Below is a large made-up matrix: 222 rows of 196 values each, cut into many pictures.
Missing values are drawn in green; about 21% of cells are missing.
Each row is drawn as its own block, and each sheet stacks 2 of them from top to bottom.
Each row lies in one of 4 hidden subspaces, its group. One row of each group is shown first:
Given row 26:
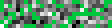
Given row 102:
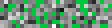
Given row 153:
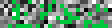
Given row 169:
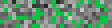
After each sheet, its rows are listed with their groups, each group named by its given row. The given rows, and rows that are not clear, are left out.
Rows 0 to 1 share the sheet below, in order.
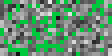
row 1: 102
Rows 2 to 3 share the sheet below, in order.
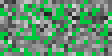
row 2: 102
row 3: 153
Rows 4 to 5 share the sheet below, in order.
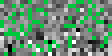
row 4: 153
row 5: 102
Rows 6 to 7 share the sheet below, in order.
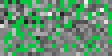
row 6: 26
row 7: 169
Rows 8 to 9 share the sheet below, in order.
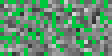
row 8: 102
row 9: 26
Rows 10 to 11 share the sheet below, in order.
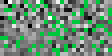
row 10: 169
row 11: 153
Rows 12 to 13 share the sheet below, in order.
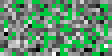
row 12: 169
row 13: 102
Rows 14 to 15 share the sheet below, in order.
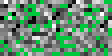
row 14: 102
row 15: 169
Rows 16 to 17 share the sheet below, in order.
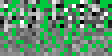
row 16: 153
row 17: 102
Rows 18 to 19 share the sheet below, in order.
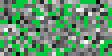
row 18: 26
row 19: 102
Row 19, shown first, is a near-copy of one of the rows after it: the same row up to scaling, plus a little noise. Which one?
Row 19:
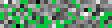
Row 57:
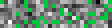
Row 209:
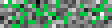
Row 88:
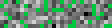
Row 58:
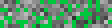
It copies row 209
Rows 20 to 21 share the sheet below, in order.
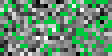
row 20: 169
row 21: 169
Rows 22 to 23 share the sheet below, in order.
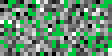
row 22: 102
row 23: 102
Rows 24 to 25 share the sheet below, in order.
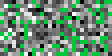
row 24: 102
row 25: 169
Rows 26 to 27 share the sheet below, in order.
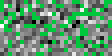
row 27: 26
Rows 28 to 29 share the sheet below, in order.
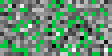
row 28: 169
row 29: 153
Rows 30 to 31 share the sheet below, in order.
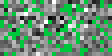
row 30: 153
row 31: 169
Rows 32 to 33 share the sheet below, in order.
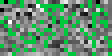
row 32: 102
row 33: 26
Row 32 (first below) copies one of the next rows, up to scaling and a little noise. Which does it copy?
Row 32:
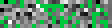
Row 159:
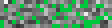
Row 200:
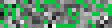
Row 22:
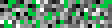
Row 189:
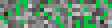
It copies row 22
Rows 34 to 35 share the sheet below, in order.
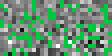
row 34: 153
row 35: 26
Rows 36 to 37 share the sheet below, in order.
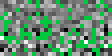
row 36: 153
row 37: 102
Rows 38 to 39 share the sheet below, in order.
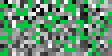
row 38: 169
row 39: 169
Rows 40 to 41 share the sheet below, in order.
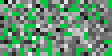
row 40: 169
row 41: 169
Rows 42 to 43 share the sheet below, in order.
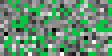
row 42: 26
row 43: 153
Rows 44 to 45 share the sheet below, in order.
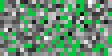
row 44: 153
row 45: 102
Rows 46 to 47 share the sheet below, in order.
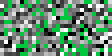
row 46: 153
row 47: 153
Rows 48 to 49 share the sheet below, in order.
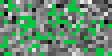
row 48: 153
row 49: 26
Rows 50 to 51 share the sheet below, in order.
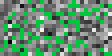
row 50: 26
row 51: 153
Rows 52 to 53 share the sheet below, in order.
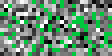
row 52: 153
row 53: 26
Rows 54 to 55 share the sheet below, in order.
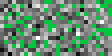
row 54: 169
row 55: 169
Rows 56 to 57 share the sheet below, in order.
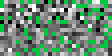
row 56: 102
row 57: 102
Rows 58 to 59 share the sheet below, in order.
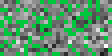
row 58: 102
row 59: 102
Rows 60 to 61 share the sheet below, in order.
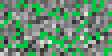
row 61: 26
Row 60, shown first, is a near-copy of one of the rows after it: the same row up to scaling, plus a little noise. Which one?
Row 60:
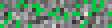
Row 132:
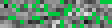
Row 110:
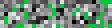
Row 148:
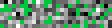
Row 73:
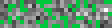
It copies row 110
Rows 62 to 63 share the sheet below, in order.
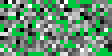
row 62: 169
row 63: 102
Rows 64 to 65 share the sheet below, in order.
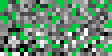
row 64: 169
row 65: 26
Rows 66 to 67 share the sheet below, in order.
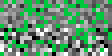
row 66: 169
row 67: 102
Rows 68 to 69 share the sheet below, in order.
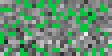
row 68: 26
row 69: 26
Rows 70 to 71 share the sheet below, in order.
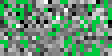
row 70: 102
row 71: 153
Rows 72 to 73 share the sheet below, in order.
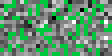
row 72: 153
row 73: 102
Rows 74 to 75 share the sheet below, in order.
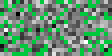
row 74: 102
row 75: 102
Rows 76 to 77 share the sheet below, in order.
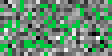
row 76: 169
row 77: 169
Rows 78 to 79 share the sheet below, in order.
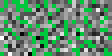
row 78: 169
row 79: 169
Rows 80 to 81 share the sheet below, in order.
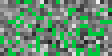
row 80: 26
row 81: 26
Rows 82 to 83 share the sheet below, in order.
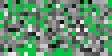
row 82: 153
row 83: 26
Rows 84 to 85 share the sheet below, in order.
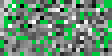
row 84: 169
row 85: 153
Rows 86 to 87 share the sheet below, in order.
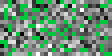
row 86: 169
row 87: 169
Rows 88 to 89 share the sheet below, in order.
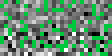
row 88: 102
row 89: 169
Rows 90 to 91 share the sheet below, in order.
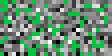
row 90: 169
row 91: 102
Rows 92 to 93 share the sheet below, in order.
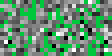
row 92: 153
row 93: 153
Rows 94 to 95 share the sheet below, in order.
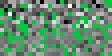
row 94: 153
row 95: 26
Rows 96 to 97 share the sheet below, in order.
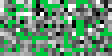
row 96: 102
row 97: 153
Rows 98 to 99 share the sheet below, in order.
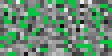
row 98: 153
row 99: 26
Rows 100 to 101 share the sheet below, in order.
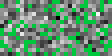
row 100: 26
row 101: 26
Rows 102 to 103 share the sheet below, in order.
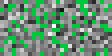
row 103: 153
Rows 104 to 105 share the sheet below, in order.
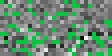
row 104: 169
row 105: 153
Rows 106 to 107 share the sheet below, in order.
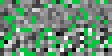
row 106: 169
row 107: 153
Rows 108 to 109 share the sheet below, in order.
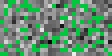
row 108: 153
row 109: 26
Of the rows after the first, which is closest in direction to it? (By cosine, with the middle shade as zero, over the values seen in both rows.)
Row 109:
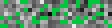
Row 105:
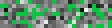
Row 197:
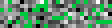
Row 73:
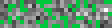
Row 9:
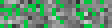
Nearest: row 197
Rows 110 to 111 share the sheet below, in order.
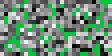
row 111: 102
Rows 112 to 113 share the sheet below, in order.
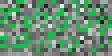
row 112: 169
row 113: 153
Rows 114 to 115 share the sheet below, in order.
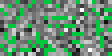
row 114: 153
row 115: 26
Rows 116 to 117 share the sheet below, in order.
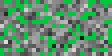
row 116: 26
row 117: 153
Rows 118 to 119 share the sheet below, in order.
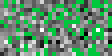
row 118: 26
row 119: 26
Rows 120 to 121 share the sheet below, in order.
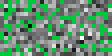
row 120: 153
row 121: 153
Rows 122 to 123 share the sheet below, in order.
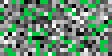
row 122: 102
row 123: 169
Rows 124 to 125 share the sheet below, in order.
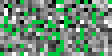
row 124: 153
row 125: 26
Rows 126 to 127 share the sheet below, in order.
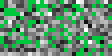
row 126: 102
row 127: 26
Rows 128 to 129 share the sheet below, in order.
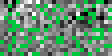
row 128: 102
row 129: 169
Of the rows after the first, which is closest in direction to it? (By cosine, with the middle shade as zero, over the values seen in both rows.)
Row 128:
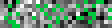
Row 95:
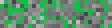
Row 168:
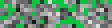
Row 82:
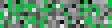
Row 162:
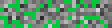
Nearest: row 95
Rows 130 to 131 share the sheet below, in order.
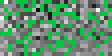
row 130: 169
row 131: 169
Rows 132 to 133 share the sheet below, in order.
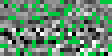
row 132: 102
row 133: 153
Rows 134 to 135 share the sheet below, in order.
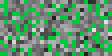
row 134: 153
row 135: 153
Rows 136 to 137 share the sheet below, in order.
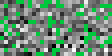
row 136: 26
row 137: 153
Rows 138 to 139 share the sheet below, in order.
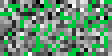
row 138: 169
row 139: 169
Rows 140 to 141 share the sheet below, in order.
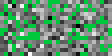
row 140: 169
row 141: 169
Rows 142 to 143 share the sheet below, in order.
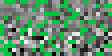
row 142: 26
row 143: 102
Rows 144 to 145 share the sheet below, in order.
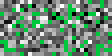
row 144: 26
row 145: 102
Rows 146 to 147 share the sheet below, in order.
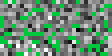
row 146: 169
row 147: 102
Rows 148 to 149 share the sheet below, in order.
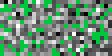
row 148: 102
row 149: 153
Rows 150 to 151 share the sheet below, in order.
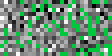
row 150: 169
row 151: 102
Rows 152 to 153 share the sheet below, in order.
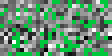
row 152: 102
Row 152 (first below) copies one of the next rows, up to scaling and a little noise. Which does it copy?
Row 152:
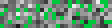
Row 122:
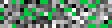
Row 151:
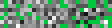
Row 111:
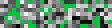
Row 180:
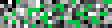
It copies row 111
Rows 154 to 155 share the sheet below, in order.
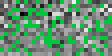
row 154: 102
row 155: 26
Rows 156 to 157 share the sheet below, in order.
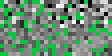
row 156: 153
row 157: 102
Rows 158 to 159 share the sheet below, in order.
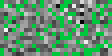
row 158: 153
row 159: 102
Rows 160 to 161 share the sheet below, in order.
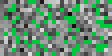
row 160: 26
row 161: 153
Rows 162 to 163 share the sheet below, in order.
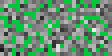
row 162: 169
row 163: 102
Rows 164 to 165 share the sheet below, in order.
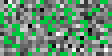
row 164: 169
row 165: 153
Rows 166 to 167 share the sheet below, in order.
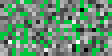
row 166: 153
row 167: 102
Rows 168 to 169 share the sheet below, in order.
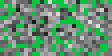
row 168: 26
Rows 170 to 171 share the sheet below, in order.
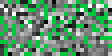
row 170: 153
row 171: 169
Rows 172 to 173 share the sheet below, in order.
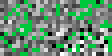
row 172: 102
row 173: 153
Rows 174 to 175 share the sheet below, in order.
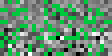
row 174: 26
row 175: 169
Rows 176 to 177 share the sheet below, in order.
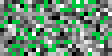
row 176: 26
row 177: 26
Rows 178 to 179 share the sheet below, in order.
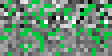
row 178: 153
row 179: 169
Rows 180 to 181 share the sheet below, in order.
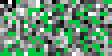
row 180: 102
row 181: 26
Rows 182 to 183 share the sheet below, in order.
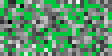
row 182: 26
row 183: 102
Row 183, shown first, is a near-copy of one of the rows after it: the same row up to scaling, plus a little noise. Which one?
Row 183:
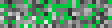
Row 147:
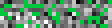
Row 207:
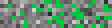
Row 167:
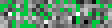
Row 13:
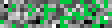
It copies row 147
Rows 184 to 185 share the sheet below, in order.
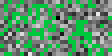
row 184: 26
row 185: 169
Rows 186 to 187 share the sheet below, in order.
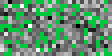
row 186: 169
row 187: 102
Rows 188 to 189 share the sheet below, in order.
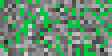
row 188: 169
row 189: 102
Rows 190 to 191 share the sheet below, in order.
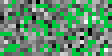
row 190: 102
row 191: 153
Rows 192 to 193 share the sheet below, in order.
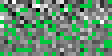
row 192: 169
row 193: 153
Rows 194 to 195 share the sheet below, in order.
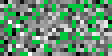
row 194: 102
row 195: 169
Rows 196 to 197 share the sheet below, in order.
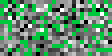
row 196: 169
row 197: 26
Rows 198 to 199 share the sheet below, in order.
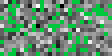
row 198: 169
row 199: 102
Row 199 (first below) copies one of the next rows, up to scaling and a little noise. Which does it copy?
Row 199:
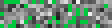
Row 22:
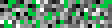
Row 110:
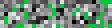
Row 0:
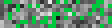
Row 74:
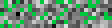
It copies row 0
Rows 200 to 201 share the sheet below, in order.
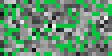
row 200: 102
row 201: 169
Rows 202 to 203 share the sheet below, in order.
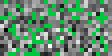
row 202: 26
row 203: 169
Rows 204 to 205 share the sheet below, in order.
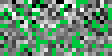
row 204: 169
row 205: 153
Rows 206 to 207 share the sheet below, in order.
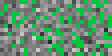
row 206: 169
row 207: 102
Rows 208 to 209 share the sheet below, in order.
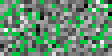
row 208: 26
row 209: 102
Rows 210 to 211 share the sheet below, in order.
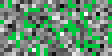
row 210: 26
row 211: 26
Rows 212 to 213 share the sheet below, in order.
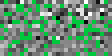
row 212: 26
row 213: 169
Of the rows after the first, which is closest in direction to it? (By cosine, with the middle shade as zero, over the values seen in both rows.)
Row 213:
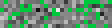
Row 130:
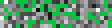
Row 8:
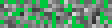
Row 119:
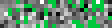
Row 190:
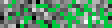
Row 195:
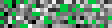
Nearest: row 130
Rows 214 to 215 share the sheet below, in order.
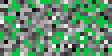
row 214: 102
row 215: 153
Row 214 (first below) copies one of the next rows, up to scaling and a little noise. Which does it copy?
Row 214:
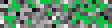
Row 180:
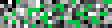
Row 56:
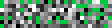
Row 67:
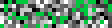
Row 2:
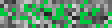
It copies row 67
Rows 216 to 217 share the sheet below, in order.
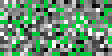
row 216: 169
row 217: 153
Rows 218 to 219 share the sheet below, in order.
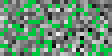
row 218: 169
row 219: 153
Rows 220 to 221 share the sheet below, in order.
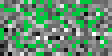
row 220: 26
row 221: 169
